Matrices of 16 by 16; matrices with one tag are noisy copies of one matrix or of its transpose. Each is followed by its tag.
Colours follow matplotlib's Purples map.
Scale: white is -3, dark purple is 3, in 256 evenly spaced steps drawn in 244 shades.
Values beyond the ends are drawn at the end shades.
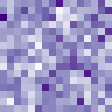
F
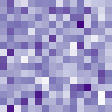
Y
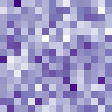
F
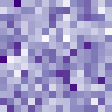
F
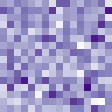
Y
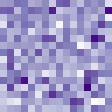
Y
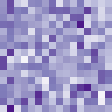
Y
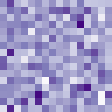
Y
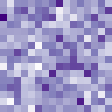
F
